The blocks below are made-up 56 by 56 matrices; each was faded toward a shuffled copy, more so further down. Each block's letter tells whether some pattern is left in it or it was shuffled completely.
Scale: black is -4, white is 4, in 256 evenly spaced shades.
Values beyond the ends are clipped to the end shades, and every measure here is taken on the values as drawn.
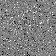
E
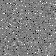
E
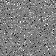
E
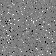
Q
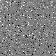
E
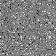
E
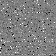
E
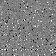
E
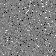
Q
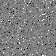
Q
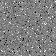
Q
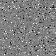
E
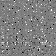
E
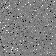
Q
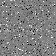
E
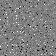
Q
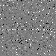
E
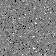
Q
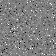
Q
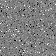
Q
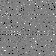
E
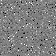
E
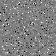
E
